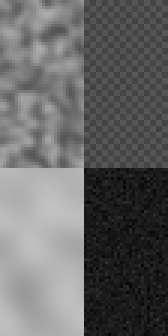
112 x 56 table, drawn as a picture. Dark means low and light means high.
The table splits into 2 rows of 2 panels. Panel 1,1: middling, blotchy. Panel 1,2: low, checkered, faint in contrast. Panel 2,1: high, smooth, faint in contrast. Panel 2,2: very low, fine-grained, faint in contrast.
